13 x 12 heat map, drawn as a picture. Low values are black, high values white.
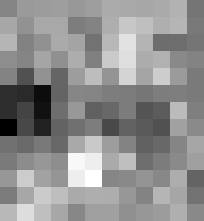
The middle left is the ninth with the lowest average. No regular stripes run through it. An odd patch, lower than its surroundings, sits in the middle left. The top left is the calmest part. The ninth with the highest average is the bottom middle. There is no overall slope.
